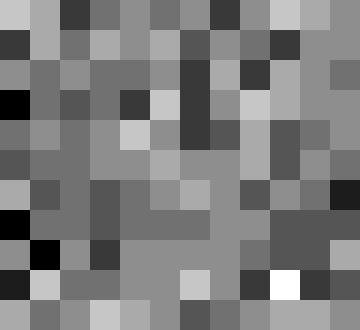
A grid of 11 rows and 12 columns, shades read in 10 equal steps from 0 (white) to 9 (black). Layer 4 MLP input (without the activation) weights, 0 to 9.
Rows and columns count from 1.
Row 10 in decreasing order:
8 7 7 6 5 5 4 4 4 2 2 0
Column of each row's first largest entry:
3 1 7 1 7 1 12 1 2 1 7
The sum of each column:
60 52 55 52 47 42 55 49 50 46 51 53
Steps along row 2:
down up down up down up down up up down same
